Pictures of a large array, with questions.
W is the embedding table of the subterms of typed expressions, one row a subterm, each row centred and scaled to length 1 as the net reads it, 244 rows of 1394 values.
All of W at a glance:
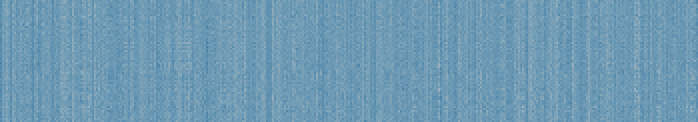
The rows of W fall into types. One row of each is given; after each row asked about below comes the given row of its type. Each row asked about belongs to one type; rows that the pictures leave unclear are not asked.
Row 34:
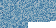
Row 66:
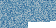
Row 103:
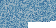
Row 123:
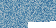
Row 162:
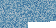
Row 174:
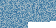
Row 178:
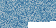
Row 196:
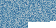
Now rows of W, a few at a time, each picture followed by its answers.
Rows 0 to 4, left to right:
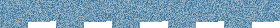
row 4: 178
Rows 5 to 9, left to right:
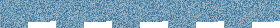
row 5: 174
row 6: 66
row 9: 196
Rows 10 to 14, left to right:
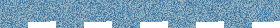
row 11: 103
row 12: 34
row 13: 178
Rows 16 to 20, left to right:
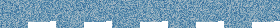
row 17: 196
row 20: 103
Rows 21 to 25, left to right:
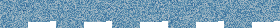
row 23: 174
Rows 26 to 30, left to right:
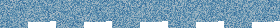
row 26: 103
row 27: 178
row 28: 196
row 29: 103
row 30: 123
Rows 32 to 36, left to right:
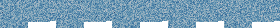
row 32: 34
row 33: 174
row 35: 196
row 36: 174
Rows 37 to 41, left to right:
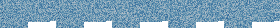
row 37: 174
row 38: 174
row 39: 162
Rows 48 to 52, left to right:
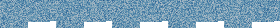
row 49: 66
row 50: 174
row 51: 174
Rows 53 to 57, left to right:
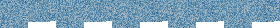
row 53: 196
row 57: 123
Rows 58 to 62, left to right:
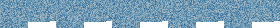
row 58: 162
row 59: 162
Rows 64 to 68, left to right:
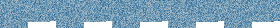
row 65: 123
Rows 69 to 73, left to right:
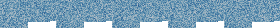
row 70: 196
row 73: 174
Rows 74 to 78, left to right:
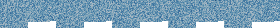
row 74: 103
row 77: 66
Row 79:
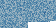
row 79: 162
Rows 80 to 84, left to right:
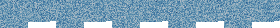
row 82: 123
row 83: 174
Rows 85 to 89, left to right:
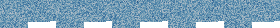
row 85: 162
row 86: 162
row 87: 196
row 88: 123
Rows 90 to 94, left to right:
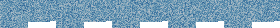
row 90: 66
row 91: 103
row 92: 103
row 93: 162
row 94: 103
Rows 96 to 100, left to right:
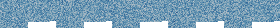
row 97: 103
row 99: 162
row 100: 178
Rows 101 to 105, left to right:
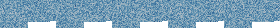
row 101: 162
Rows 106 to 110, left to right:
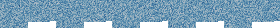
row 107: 66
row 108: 34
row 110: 178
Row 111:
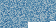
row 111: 162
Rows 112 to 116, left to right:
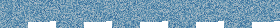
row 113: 162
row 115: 34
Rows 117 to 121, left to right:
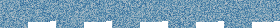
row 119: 196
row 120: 162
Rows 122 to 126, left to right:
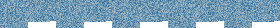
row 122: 103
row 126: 66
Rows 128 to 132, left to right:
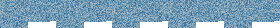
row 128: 178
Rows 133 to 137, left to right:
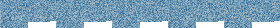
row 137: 162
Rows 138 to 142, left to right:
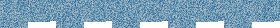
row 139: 103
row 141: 178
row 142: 123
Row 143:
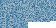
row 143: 103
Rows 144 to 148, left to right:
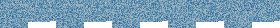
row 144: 174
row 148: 196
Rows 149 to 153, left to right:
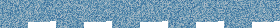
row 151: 196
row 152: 34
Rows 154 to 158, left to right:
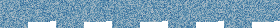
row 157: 34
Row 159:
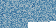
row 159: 174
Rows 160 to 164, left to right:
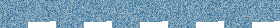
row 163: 123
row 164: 34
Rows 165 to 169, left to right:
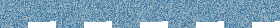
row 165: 178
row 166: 103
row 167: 103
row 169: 174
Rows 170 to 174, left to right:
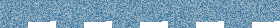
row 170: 66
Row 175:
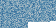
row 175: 174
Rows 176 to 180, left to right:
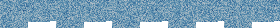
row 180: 123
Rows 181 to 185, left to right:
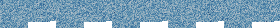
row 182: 162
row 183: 34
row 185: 174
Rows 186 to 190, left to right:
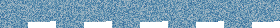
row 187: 103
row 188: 174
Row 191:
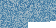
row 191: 196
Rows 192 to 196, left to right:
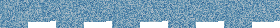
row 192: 103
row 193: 162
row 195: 162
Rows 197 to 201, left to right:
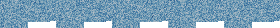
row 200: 66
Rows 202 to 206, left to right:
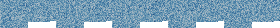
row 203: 123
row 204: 123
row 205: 196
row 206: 174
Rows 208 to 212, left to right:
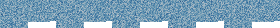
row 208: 162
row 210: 66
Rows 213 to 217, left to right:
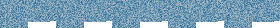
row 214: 196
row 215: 196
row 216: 34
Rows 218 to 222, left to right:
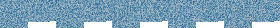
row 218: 174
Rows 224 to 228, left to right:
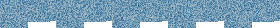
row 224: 162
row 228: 196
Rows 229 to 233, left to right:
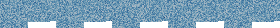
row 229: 162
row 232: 103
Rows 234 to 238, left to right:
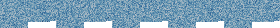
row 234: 178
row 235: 34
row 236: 196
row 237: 178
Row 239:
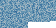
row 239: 174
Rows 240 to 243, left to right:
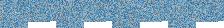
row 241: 103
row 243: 103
